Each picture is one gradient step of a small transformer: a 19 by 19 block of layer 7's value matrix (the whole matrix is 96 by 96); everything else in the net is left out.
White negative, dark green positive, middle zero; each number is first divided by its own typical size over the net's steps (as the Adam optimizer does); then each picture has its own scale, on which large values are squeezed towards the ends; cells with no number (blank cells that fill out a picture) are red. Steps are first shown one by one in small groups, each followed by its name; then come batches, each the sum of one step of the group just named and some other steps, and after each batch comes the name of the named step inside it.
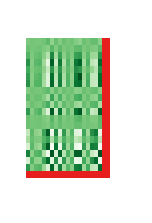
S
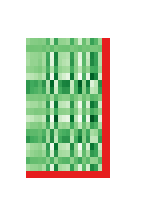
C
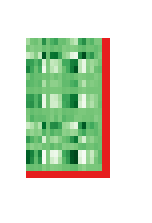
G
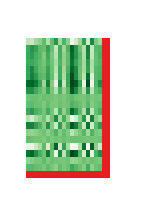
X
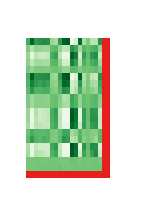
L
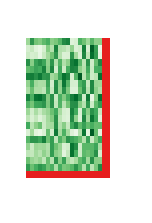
L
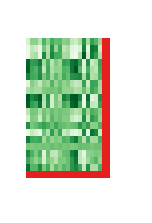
G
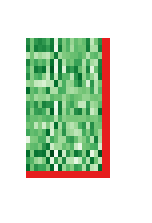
S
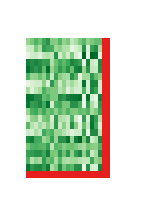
C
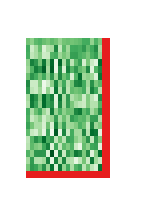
S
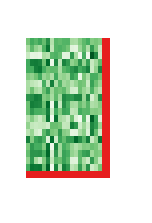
C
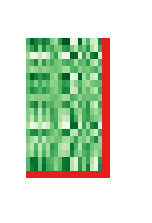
L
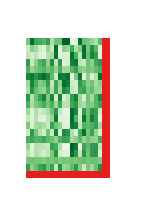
L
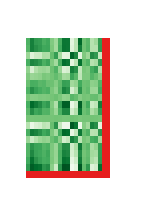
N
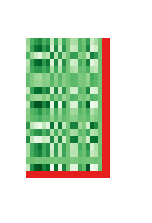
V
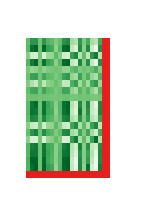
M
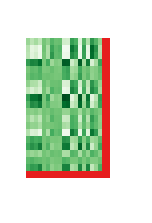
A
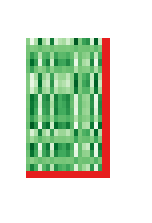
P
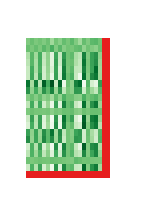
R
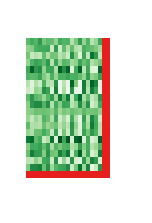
V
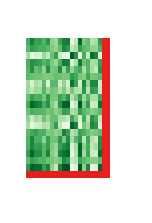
N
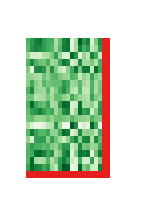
N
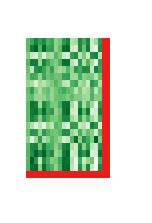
M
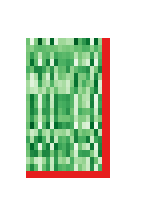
P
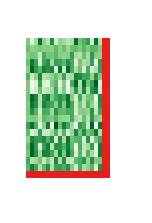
P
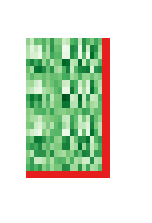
A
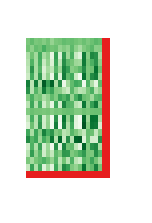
R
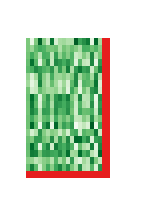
P
